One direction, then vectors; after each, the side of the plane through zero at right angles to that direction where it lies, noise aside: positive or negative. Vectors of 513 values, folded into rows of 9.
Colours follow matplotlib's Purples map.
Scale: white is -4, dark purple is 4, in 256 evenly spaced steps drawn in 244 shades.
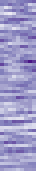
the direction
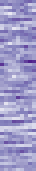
positive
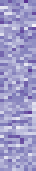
positive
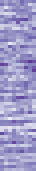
positive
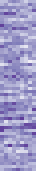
negative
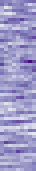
positive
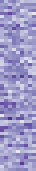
negative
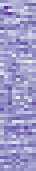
negative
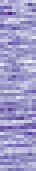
negative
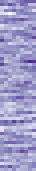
positive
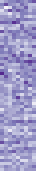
positive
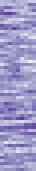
negative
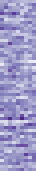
negative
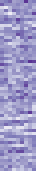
positive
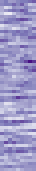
positive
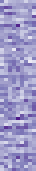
negative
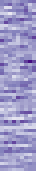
positive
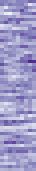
positive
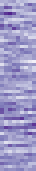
negative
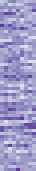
negative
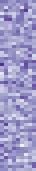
positive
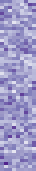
negative
